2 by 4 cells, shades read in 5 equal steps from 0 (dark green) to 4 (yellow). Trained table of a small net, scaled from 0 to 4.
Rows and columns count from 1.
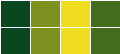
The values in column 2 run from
2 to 2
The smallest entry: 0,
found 2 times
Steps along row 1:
up up down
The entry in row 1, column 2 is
2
